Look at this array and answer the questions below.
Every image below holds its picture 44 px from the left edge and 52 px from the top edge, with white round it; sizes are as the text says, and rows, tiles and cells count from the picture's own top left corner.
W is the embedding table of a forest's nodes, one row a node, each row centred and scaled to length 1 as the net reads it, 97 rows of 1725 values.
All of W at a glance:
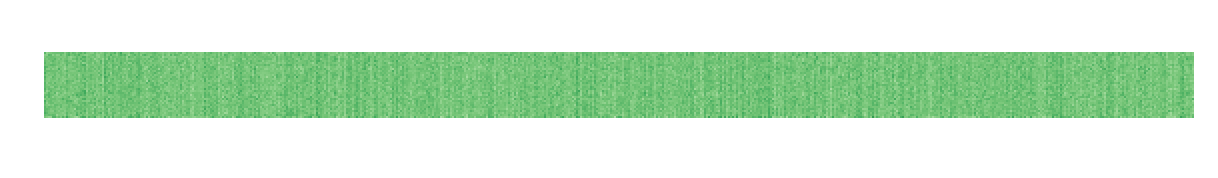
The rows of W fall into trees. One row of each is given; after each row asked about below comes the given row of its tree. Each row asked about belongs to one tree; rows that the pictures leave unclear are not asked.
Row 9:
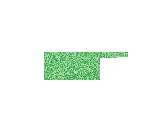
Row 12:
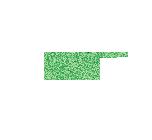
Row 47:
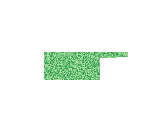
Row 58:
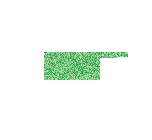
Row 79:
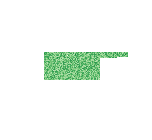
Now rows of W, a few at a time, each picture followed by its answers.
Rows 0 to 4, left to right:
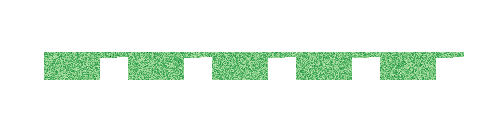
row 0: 79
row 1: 58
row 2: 47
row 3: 47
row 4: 12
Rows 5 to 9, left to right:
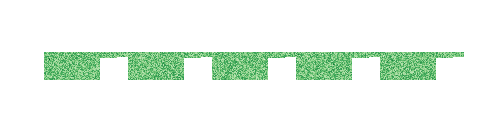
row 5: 47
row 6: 9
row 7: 12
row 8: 79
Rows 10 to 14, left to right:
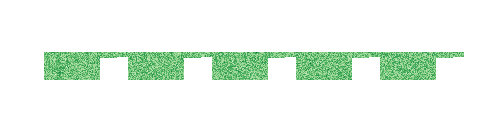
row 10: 12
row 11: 12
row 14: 79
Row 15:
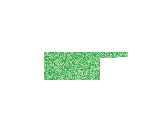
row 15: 47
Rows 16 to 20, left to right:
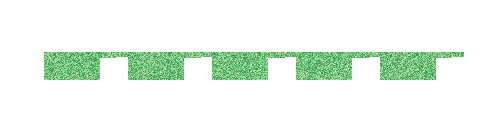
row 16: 58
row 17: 9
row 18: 79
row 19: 12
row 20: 9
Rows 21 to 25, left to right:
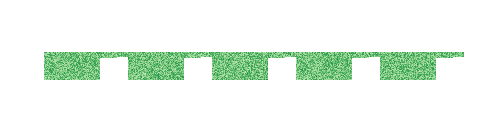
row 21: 58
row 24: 58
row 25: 79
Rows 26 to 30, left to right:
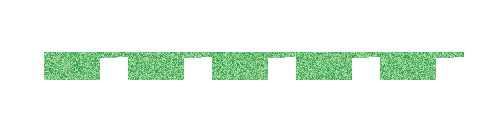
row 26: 58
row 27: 79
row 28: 47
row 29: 9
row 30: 79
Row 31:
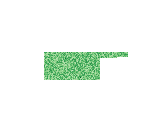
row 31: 58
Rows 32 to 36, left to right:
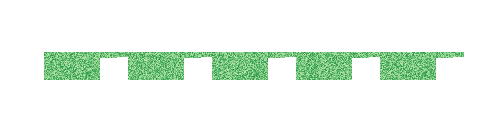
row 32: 9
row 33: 79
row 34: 9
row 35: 12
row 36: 9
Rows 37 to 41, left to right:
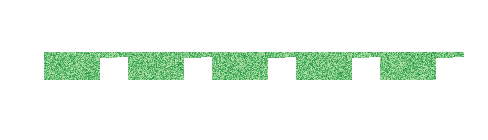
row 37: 9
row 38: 79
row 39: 12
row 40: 9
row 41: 58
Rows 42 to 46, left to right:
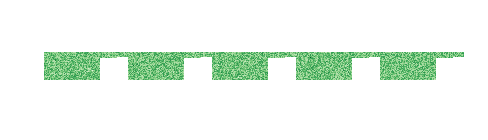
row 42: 9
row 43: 58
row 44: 47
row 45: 12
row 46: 79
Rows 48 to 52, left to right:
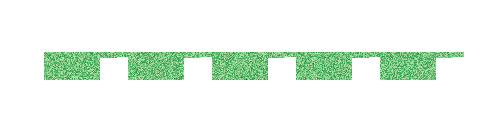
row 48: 79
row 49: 58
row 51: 79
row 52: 47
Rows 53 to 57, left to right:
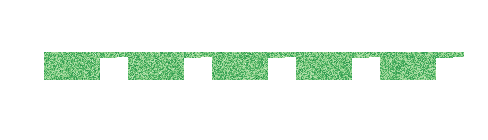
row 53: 9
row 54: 9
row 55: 47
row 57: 12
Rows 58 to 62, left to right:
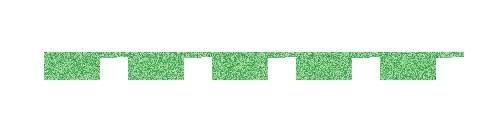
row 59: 79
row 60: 12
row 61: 12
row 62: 9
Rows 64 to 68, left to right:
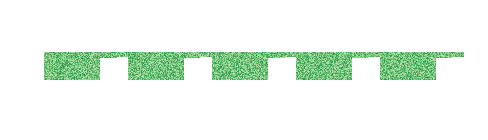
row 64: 12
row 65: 9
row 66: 47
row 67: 47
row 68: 9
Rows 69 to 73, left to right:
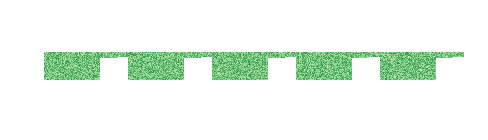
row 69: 12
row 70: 79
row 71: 79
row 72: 47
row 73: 58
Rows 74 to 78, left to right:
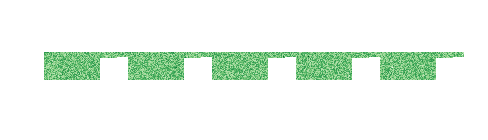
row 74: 9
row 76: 79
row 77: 47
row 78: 58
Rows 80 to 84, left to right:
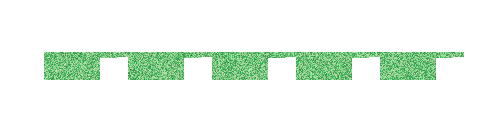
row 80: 47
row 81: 47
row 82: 12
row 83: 9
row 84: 9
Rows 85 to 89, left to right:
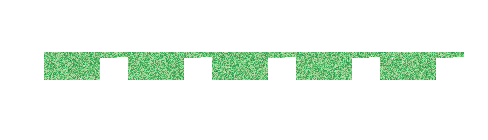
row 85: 58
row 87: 47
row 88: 79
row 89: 9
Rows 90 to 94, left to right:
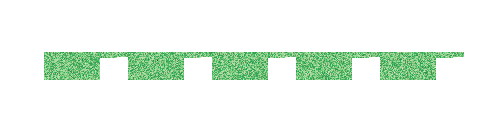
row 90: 58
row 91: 9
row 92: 9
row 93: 9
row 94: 9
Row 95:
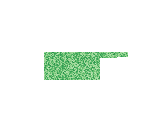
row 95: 12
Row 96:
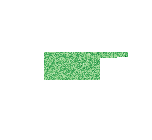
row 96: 79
